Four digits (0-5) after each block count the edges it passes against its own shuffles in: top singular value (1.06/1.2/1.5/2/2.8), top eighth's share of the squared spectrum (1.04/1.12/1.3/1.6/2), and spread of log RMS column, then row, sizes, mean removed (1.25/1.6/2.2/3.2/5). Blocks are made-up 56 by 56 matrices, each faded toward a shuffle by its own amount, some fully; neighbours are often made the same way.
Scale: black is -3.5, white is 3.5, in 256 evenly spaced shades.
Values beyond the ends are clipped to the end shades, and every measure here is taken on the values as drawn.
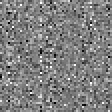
1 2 3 0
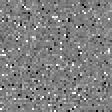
2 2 0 1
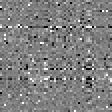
4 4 2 2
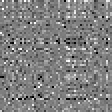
4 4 2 3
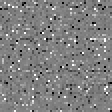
2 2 0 0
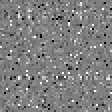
3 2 0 1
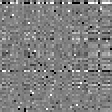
5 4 2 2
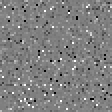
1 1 0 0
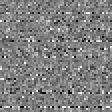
2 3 0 3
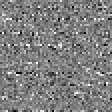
1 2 0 3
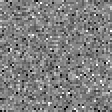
0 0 0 0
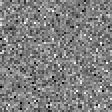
0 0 0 0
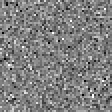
0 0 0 0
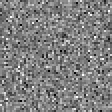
0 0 0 0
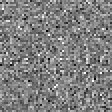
3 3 0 1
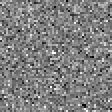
0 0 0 0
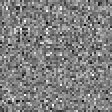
3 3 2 1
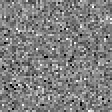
0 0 0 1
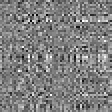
4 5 3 3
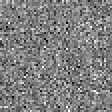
3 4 2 2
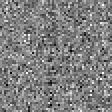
2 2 1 0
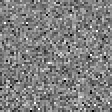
1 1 0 0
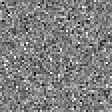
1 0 0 0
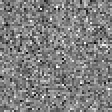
3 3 1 1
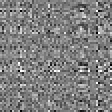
4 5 3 3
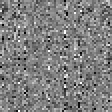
1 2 3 0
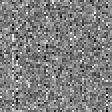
1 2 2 0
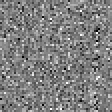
1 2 2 0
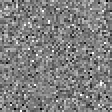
0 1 0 0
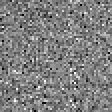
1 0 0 0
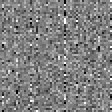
2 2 3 0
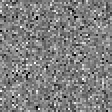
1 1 2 0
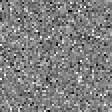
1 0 0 0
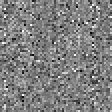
1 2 2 0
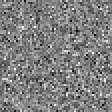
0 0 1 0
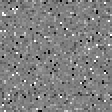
1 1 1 0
